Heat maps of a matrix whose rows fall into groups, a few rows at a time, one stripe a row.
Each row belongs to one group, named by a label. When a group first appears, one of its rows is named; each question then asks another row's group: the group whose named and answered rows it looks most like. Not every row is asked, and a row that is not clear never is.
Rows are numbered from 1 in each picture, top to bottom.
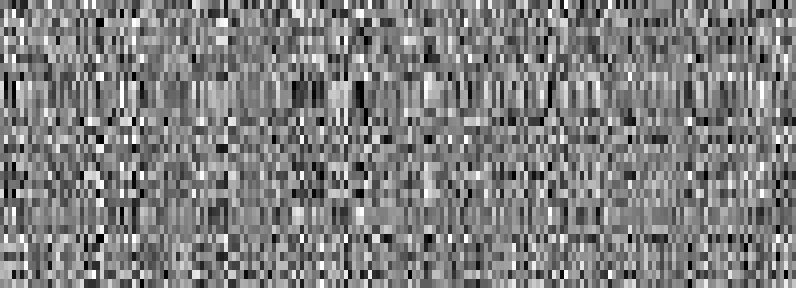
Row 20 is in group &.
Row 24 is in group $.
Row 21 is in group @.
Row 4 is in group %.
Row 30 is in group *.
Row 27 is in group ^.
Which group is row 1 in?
&
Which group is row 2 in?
$
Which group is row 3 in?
^
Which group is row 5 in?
^
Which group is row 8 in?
*
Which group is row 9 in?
@
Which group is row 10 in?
%
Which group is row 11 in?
%
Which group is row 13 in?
^
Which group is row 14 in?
&
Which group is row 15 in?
*
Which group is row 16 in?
^
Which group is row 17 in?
@
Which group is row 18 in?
*
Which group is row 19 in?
%
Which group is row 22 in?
%
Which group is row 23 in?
@
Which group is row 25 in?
$
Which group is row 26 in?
@
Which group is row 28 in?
*
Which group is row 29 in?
@
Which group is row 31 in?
&
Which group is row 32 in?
*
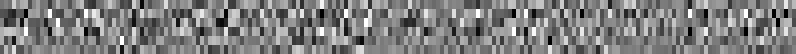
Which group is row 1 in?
*
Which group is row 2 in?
&
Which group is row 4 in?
*
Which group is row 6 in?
$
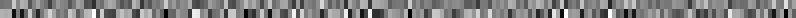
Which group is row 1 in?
*
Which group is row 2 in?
&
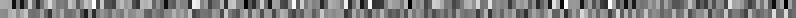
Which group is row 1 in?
&
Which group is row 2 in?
*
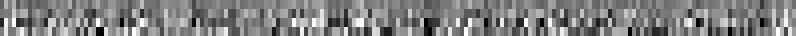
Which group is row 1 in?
$
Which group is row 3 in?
$
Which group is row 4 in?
^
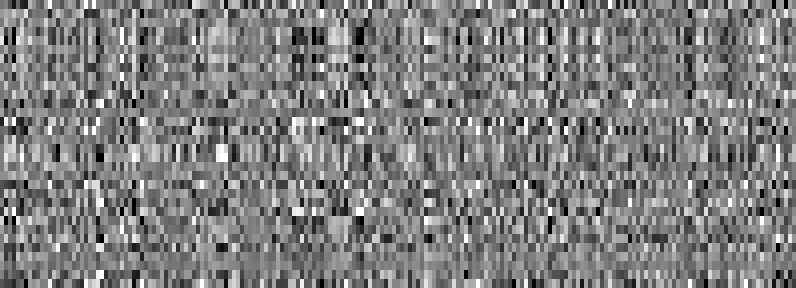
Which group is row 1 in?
&
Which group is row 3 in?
^
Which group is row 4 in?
%
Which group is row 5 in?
%
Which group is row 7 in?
%
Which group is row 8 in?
*
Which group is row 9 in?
%
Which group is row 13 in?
%
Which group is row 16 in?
$
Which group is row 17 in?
^
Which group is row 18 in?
^
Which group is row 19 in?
^
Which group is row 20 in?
*
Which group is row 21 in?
&
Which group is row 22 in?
$
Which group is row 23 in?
@
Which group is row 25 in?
%
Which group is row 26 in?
%
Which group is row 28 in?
@
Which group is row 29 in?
%
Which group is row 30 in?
%
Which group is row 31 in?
@
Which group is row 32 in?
&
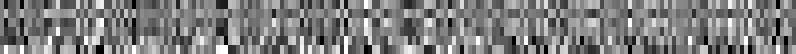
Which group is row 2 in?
^
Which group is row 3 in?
@
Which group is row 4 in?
@
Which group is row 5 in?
&
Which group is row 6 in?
^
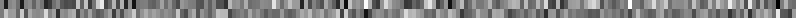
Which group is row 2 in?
^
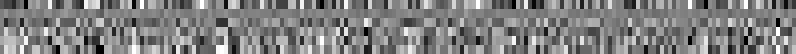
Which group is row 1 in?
&
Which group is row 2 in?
^
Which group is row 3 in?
@
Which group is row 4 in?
^
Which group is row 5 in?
*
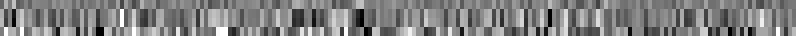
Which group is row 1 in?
$
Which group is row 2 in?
%
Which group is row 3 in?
%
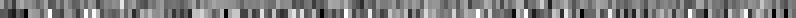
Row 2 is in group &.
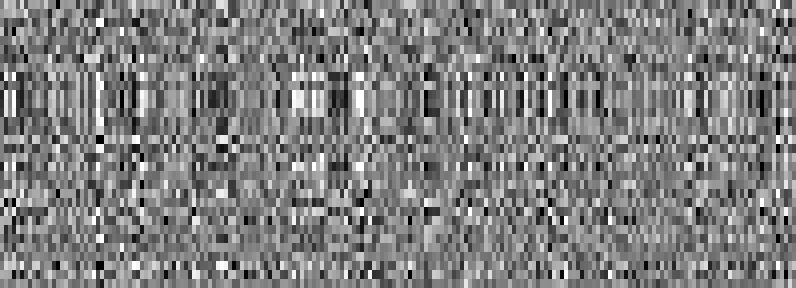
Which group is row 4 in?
%
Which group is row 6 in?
@
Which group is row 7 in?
&
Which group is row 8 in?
^
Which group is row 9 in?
$
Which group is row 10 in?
@
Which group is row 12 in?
$
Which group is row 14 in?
@
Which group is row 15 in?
@
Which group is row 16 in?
^
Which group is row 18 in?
*
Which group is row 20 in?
$
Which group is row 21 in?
*
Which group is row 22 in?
^
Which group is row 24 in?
$
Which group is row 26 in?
%
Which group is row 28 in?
%
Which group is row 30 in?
^
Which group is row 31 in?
&
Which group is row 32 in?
^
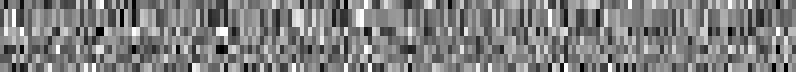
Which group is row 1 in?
@
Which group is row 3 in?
$
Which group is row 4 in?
^
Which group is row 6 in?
@
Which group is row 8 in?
&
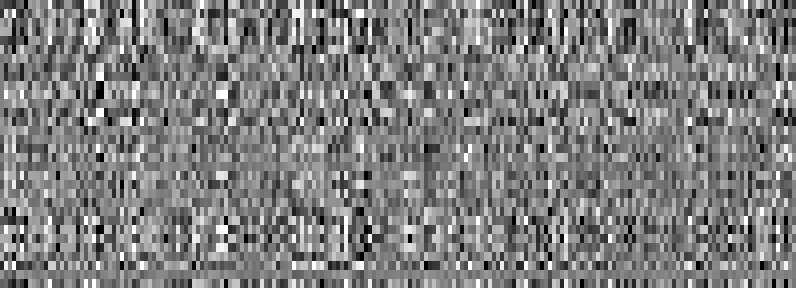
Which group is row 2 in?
$
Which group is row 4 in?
&
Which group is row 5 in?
&
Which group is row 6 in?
%
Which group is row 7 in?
*
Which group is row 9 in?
@
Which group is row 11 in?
^
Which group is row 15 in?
*
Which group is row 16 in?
$
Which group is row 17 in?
$
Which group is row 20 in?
^
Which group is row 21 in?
$
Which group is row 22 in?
^
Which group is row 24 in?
%
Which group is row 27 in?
&
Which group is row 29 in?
%
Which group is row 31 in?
%
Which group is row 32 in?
&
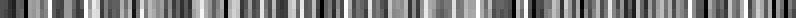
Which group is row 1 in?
&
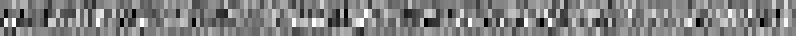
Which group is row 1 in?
*
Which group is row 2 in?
@
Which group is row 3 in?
$
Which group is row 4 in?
%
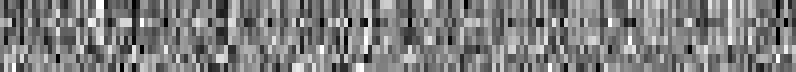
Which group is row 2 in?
@
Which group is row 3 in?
&
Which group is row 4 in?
@
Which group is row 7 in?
^
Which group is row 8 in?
$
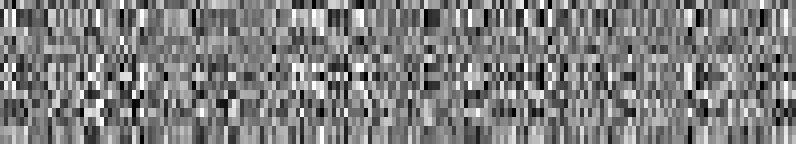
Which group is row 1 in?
%
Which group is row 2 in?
$
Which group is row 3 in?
$
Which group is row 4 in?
*
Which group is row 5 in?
%
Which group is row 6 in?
^
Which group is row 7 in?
@
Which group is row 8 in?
$
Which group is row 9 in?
&
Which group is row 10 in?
$
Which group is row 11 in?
*
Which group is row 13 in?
&
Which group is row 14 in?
@
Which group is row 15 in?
*
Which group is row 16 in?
*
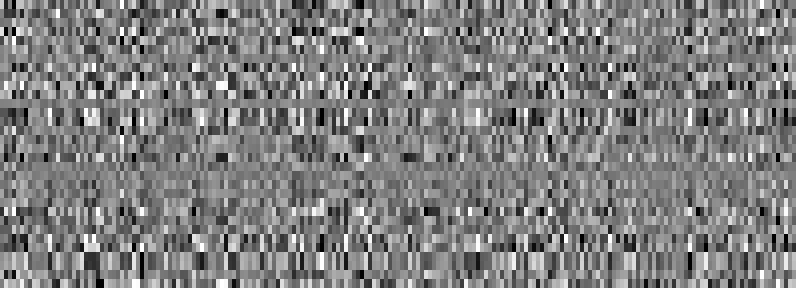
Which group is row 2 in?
@
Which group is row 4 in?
%
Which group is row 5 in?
$
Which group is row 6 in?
*
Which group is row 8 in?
&
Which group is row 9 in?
*
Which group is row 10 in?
^
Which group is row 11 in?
&
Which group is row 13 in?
&
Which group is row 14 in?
&
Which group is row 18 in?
@
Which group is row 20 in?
%
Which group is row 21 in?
*
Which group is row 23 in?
*
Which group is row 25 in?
@
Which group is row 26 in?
*
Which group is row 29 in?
*
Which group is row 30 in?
*
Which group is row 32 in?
^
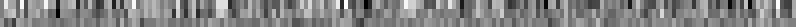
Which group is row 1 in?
^
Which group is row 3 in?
%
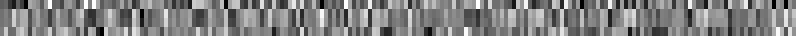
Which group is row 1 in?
&
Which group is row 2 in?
*
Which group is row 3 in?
*
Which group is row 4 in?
^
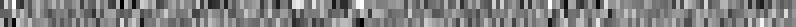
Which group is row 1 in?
$
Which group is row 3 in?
%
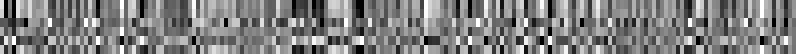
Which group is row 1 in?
%
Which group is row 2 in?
%
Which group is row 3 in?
&
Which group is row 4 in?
%
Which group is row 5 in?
$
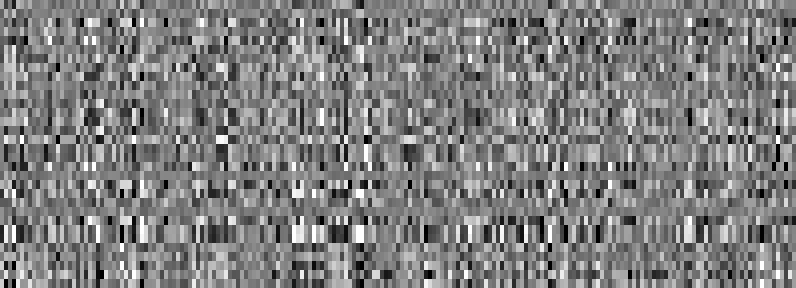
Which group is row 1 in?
%
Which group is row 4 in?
^
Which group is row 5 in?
&
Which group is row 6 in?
$
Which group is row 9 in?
*
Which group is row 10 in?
$
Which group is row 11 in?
*
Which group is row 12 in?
@
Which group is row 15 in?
@
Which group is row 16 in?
^
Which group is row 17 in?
@
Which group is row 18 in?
@
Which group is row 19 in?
&
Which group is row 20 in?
$
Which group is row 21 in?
&
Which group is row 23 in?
*
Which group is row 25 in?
&
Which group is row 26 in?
$
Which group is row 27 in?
$
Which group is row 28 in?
%
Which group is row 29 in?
^
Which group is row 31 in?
^
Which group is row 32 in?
%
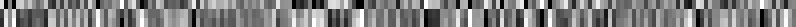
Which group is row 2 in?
$
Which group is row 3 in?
$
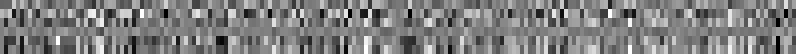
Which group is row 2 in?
&
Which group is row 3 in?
@
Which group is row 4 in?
^
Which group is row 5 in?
@
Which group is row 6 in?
@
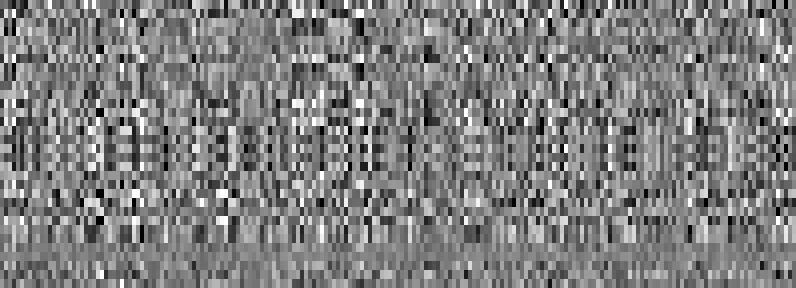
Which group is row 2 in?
$
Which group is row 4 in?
%
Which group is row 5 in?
^
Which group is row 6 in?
^
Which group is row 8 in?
%
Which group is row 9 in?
%
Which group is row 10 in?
*
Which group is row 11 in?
*
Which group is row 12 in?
$
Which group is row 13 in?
^
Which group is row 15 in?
&
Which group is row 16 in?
@
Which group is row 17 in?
&
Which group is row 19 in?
&
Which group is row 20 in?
*
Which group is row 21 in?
$
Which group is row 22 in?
^
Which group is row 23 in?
&
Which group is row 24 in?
@
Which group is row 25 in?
^
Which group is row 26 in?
*
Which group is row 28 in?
$
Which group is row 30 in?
$
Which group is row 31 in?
@
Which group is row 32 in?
%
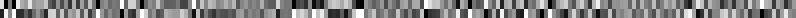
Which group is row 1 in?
%
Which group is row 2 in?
$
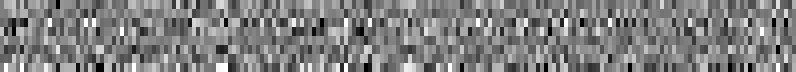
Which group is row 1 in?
^
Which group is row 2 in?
*
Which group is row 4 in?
%
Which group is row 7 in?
*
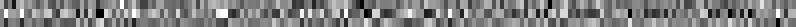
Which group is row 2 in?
^
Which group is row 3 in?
@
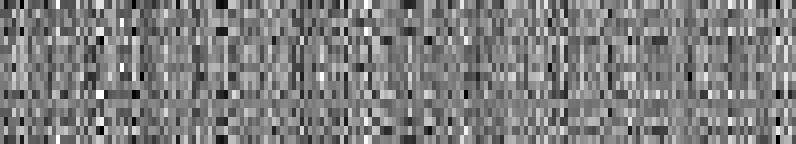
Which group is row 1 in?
@
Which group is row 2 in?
*
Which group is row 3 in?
%
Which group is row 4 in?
@
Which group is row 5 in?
^
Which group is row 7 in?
*
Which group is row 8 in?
%
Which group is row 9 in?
*
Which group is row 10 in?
*
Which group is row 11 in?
@
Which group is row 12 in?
^
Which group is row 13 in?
*
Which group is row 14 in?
@
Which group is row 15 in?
^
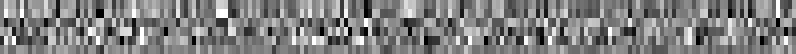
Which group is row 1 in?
^
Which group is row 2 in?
^
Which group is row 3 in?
@
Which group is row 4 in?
&
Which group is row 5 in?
$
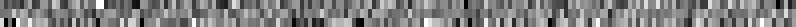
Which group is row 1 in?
@
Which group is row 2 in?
*
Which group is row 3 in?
%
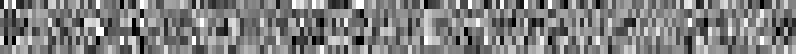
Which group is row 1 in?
$
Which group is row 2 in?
%
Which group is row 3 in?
&
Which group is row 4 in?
@
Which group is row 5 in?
%
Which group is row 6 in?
*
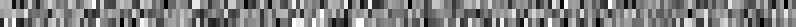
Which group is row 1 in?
&
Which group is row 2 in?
*
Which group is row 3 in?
$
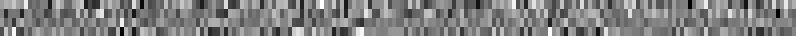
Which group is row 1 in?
*
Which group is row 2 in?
@
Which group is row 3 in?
%
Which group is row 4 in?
$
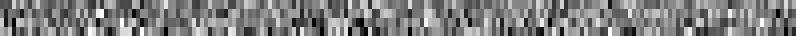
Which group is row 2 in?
@
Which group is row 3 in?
%
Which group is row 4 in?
&
